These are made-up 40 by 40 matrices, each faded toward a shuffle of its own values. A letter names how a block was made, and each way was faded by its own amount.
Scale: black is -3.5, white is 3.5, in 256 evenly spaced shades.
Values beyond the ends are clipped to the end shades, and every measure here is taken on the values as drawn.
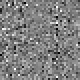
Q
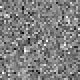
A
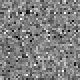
A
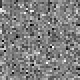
Q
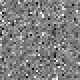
Q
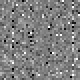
Q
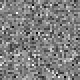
A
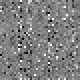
Q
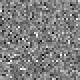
A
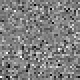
A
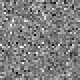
A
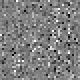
Q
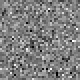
A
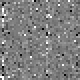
Q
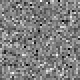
A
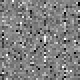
Q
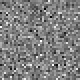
A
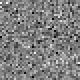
A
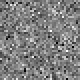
A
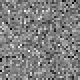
A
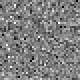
A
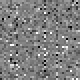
Q
